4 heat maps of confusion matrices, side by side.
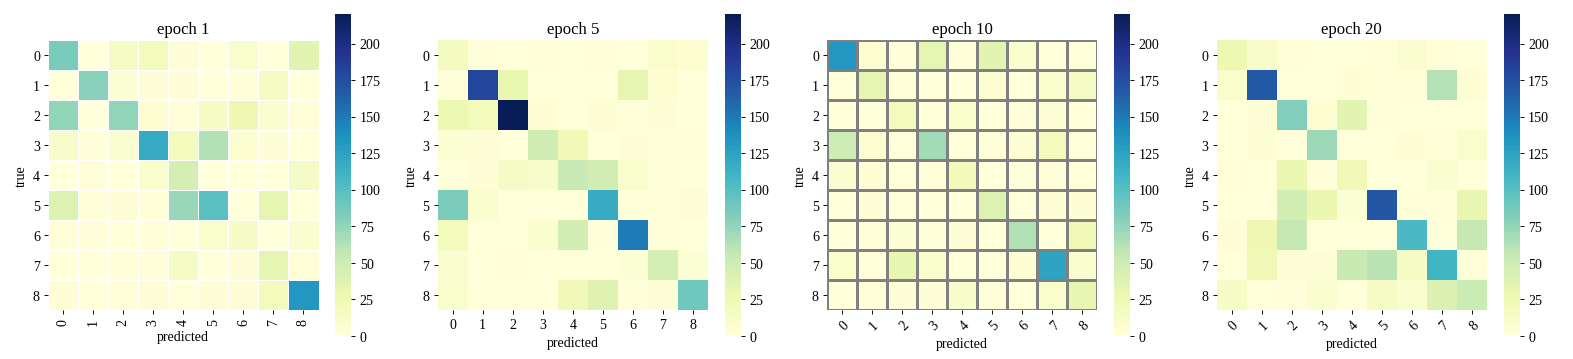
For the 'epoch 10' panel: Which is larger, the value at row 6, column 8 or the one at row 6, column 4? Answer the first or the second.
the first
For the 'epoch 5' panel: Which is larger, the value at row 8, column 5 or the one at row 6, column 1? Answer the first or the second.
the first
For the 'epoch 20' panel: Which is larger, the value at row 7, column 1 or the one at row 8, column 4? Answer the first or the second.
the first
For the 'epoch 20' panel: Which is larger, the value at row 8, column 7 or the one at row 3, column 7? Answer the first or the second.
the first
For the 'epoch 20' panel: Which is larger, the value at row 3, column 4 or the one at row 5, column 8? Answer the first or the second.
the second
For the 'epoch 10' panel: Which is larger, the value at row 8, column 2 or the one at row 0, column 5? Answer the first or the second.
the second
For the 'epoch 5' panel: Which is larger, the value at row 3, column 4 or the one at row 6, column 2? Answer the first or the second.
the first
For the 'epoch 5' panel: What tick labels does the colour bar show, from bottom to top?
0, 25, 50, 75, 100, 125, 150, 175, 200
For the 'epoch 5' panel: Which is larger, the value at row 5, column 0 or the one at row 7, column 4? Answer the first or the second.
the first
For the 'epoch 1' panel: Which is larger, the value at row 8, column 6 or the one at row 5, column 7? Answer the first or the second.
the second
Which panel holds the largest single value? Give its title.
epoch 5
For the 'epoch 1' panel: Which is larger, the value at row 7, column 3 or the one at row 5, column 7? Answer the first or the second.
the second
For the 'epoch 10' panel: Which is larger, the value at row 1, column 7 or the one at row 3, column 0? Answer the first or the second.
the second
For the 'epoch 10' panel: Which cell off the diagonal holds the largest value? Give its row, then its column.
3, 0
